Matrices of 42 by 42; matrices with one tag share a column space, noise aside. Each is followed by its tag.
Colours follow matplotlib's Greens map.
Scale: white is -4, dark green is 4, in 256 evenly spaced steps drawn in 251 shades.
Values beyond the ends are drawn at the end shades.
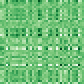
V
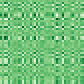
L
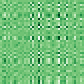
L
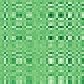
L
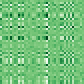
L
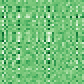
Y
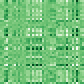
V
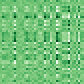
Y
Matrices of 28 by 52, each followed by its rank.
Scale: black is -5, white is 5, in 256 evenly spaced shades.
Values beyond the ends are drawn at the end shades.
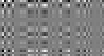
one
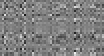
three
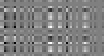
one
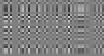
one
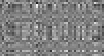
three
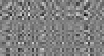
three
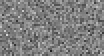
full rank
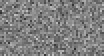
full rank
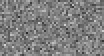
full rank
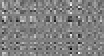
three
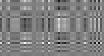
one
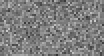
full rank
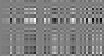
one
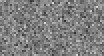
full rank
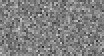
full rank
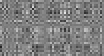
three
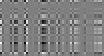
one
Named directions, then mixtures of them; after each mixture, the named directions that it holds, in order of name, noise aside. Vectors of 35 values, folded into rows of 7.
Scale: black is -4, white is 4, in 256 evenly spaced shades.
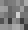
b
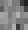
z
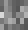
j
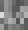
j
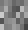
b, j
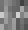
b, j, z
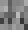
b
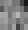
z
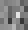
b, z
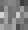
b, j, z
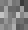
b, j, z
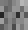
b, j, z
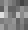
b, j, z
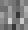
b, j, z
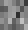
b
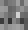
b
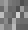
b, j, z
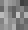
b, j, z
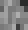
z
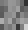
b, j, z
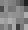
b, z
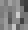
b, j, z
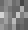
b, j, z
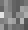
j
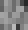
z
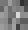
b, z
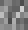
b, j, z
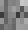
b, j, z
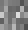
b, j, z
